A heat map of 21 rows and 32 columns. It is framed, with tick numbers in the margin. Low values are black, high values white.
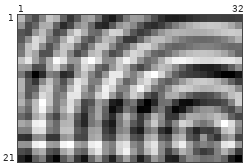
Rings: centred on the bottom right. Calmest part: top right. Odd rows or columns: none. Mirror symmetry: none. Slope: none. Average level on the scale: 50%.
